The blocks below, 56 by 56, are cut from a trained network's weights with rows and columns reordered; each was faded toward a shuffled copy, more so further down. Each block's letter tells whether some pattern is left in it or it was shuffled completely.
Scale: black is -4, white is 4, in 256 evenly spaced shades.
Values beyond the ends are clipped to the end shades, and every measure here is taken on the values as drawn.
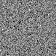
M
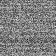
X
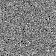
M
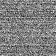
X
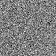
M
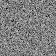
M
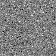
M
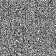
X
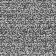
X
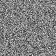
M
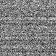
X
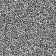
M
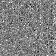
X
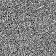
M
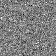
M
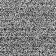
X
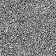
M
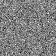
M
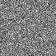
M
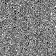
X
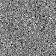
X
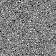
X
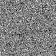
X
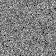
M
